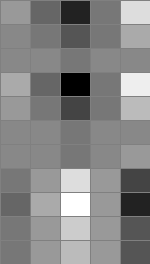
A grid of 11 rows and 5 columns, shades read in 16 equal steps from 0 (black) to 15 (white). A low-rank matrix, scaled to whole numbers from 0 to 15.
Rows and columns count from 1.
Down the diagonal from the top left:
9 7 7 7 11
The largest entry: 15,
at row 9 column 3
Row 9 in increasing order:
2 6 9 10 15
